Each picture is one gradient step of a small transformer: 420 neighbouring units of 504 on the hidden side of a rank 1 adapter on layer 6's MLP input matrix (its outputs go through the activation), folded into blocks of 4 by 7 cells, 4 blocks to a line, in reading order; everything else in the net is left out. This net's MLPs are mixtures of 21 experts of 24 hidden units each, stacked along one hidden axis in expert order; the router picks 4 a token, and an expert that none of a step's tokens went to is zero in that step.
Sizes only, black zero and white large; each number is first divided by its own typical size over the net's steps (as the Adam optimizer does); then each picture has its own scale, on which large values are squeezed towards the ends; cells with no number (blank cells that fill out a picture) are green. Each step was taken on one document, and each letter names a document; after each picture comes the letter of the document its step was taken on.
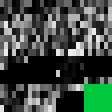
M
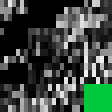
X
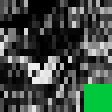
X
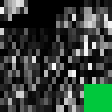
X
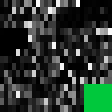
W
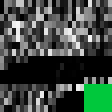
M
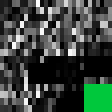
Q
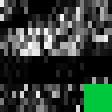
M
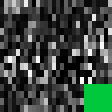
X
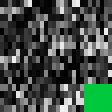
X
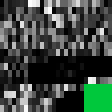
Q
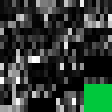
W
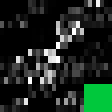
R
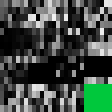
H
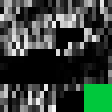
M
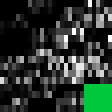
R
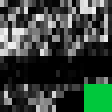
M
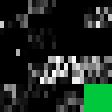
R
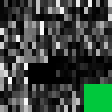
W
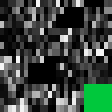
W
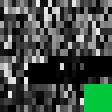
H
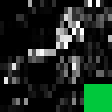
R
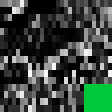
X
